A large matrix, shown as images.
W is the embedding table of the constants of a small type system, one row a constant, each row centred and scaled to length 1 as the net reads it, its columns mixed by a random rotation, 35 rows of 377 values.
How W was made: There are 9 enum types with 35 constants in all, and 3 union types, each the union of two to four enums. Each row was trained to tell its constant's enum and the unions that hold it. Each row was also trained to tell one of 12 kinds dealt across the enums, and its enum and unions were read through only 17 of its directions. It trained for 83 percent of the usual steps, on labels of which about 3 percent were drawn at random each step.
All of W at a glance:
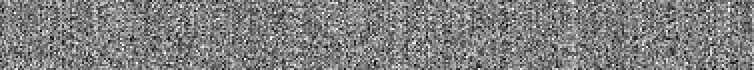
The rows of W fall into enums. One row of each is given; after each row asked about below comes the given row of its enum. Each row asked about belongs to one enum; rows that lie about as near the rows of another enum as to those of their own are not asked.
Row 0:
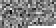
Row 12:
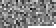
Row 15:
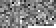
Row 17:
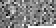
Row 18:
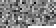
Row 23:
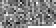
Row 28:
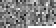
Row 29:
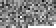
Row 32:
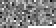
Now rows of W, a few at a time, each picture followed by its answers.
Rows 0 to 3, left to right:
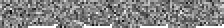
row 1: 32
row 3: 23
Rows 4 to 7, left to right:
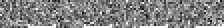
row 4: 32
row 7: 15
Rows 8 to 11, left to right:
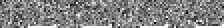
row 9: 23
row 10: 12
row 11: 15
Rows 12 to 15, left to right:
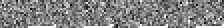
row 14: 32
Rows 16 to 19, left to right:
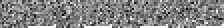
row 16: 12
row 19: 18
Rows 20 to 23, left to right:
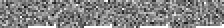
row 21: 0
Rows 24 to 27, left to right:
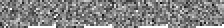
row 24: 12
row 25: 32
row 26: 23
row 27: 23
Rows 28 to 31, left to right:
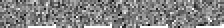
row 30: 17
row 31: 12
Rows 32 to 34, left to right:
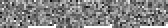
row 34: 0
